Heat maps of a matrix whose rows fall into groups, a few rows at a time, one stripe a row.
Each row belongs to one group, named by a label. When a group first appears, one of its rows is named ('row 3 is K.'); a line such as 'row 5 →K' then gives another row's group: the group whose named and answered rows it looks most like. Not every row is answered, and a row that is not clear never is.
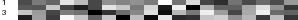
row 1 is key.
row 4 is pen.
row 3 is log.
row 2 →log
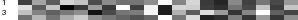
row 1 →key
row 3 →log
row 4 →key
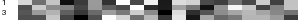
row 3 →log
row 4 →log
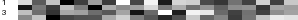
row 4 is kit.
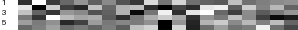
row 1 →key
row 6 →log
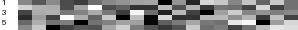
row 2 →key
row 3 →log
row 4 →pen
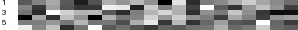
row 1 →log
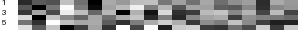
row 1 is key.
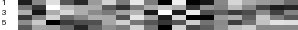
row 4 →log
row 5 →kit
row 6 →log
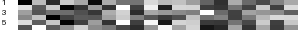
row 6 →key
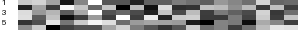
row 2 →pen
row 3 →key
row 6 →kit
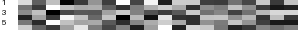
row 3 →kit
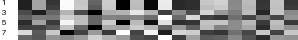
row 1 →pen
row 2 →pen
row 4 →key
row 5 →pen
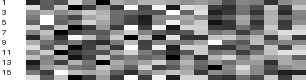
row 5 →key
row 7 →kit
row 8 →pen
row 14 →log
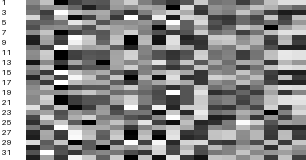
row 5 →key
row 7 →kit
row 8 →pen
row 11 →kit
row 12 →kit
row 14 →kit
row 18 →kit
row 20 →kit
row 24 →key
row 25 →log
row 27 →pen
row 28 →pen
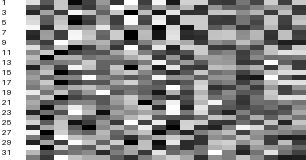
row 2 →log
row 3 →pen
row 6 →key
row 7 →pen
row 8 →pen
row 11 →kit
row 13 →log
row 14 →pen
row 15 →kit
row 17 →kit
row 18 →key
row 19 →key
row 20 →kit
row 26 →log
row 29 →pen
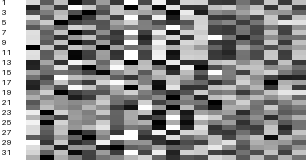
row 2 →pen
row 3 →log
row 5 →kit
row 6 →key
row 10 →key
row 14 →log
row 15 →log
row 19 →kit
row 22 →log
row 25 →key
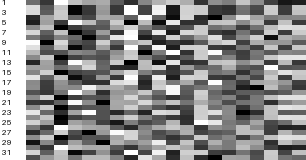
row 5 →pen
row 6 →kit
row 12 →kit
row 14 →log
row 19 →key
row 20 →kit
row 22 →kit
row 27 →log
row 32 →log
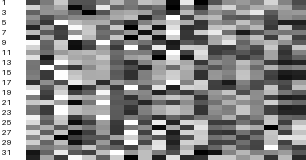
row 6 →pen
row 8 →pen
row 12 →key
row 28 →kit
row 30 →log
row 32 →pen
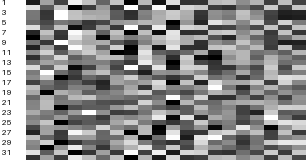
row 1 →pen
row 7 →pen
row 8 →key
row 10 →pen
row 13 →log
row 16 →kit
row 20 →key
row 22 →kit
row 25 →kit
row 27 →pen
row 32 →pen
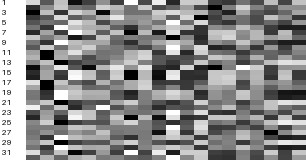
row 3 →key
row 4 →log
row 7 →pen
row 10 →key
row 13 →kit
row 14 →log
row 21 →kit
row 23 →key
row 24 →pen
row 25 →kit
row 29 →kit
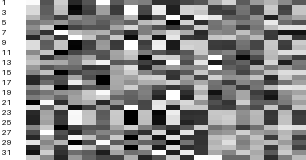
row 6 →kit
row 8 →pen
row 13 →key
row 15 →kit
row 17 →key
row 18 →kit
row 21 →key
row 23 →pen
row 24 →pen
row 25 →pen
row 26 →kit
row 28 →pen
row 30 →pen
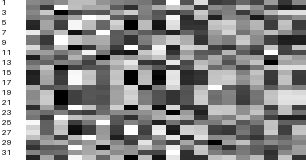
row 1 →key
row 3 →kit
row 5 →pen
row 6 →pen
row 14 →kit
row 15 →pen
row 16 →pen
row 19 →kit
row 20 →kit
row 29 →log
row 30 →key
